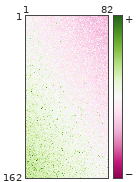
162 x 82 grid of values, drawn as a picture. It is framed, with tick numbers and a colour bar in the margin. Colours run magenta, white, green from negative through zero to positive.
Stripes: none. Slope: up to the bottom left. Ninth with the lowest average: top right. Mirror symmetry: none. Odd rows or columns: none. Ninth with the highest average: bottom left.
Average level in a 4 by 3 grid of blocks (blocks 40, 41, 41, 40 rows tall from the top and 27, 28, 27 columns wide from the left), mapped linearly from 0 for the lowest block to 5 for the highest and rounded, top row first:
2 1 0 | 3 2 1 | 4 3 2 | 5 4 3
